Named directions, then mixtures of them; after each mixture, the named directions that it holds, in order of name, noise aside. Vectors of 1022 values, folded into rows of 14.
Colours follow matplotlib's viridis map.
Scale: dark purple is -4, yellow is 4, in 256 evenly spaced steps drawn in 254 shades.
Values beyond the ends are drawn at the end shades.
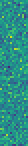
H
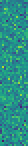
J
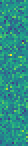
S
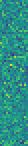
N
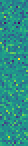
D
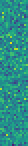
H, S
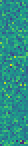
N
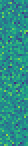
D, H, N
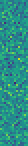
D, H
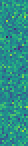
H, J, S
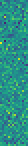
D, H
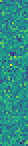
J, N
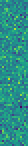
H, J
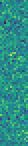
D, S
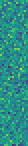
H, N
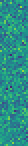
H, S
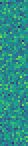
J, S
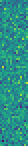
J
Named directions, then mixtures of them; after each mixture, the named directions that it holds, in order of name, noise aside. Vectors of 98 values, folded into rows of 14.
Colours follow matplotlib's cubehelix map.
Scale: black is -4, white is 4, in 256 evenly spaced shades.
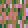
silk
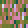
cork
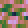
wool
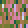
cork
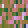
cork, wool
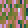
silk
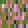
cork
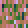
cork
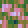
cork, wool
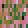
cork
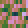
cork, wool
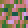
cork, wool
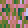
silk, wool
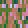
cork, silk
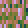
silk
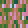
cork, silk
